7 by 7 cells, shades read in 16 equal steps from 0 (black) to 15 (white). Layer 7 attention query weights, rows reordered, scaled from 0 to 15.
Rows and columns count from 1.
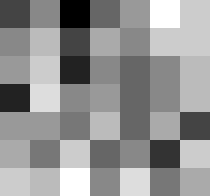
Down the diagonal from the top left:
4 11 2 9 6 3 10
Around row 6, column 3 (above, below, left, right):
7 15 7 6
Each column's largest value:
12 13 15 11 13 15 12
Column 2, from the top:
8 11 12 13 9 7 11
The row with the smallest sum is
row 1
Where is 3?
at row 6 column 6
